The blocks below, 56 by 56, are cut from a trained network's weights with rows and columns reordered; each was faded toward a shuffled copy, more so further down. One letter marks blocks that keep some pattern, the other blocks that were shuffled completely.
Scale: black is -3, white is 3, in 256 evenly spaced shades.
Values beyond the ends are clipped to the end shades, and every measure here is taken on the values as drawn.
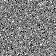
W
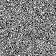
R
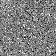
R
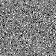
R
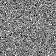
R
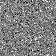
W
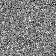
W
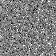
R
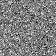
W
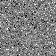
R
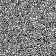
W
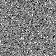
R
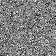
W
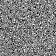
W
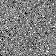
R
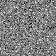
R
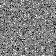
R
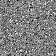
W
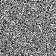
R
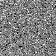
W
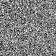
W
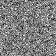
W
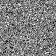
W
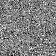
R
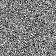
W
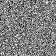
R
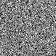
W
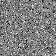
W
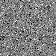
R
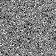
W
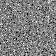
R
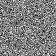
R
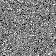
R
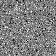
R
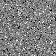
W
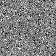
W
